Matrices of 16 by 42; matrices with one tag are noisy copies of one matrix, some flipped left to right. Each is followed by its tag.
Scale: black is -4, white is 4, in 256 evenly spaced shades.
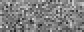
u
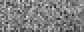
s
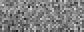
s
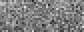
u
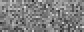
u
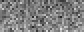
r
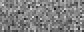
s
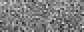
u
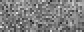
u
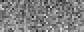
r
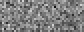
s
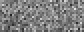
s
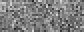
u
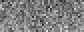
r
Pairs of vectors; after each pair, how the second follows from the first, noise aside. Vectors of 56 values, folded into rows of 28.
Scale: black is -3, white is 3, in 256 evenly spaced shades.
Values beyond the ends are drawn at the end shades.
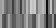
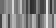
negated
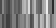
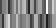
sign-scrambled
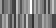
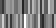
reversed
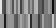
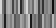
copied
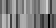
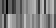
reversed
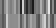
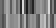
copied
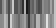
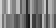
reversed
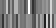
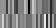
negated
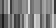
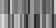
negated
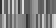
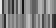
negated
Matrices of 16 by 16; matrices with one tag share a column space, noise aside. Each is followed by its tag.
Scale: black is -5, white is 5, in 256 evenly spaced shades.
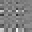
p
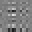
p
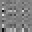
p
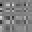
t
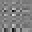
p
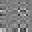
p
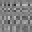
t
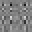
t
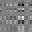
t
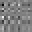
t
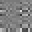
p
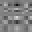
t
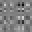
t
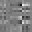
t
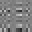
p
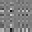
p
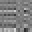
p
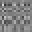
t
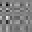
t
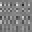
t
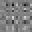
t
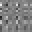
t
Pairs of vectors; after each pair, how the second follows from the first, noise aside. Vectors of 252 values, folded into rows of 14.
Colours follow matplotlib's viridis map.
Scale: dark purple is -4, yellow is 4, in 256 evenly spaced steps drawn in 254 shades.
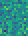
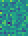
wrapped around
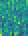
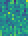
reversed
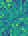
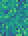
reversed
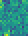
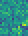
wrapped around
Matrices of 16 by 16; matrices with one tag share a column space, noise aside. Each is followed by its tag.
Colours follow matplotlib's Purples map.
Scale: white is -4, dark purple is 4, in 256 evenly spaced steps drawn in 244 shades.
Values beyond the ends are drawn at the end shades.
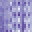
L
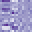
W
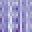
L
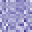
W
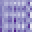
L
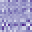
W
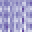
L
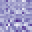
W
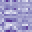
W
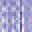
L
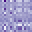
W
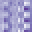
L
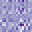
W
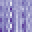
L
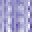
L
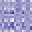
W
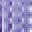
L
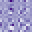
W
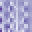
L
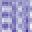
L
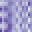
L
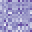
W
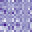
W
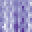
L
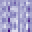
L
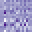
W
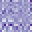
W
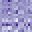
W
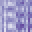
L
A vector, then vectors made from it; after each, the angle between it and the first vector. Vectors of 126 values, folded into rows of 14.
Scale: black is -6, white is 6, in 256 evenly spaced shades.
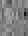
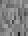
partly aligned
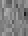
nearly parallel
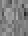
nearly parallel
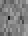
orthogonal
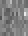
nearly opposite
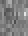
nearly opposite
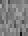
orthogonal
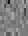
partly aligned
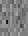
orthogonal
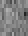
nearly parallel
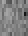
nearly parallel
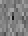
orthogonal
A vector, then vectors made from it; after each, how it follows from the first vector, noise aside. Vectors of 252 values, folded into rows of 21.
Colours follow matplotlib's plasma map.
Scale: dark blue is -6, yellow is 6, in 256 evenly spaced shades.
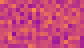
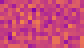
negated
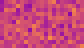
reversed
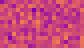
negated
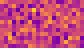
scaled up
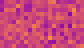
reversed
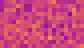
reversed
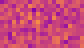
negated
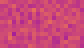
shrunk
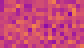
reversed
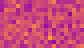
reversed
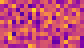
scaled up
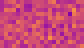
reversed
